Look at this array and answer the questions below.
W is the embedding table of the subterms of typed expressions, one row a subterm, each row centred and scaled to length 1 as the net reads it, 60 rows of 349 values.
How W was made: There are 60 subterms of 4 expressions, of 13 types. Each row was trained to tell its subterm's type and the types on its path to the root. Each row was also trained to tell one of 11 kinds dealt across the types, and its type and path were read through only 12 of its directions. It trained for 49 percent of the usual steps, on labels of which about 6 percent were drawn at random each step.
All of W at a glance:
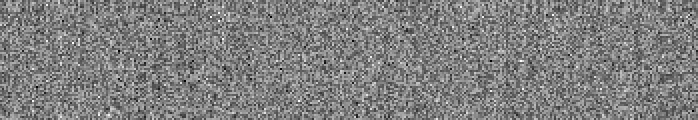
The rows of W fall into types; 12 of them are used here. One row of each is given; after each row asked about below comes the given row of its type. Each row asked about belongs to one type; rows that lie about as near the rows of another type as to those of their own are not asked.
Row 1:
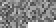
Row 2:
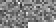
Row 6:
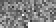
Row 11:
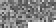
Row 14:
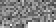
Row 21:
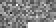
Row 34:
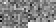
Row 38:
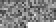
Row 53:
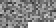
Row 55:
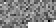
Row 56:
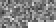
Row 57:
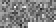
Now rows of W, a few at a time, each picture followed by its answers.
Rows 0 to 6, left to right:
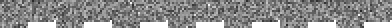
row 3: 1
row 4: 1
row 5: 53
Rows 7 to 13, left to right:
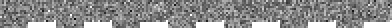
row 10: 6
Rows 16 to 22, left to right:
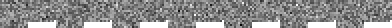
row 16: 6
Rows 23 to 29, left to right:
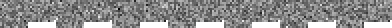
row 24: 11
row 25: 38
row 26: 53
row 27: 21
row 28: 56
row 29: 21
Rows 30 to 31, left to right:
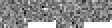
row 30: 11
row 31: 53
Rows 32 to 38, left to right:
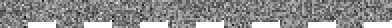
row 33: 57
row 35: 11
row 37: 14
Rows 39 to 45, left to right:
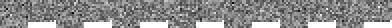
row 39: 14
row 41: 57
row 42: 21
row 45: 1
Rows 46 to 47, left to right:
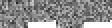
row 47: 14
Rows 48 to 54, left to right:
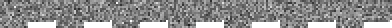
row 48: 6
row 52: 21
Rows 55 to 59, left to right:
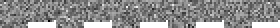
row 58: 53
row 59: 1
